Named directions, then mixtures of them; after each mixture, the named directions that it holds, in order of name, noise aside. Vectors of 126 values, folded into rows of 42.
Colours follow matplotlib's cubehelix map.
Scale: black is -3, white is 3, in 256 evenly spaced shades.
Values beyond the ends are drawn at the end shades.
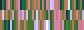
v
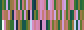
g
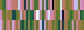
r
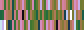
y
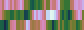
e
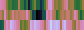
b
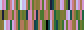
v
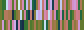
g, r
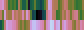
b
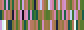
g, y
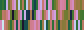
g, r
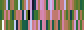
g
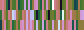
r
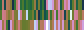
b, v, y
